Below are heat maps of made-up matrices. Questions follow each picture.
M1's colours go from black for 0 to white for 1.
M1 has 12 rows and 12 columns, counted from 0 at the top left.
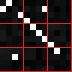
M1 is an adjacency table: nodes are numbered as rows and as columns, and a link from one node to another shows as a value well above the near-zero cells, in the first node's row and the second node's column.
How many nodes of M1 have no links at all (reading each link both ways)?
2
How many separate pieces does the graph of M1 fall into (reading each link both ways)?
3
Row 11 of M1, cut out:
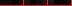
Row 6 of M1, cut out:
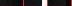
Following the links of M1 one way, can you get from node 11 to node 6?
no
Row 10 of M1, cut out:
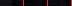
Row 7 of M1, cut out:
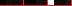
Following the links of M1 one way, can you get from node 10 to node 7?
no
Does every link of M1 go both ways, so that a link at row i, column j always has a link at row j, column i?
no
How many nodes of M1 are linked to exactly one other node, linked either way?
1
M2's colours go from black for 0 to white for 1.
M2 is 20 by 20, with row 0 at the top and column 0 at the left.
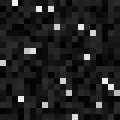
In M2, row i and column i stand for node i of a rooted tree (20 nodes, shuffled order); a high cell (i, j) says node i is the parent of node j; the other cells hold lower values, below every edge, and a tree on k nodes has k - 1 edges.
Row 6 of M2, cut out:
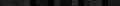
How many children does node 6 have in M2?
0
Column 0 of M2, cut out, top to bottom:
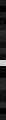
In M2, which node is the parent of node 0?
10
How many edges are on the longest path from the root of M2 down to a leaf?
6
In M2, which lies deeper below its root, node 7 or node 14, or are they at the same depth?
node 7
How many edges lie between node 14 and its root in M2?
4
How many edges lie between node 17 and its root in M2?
4
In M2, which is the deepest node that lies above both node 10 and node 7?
13
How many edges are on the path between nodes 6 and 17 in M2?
5
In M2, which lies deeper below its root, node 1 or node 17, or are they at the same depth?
node 17
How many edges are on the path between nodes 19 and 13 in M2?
5
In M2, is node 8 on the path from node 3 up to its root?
yes
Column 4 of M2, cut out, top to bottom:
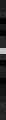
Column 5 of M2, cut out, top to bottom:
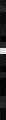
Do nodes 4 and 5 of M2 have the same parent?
yes
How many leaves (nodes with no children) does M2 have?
7
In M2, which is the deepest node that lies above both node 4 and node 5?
8
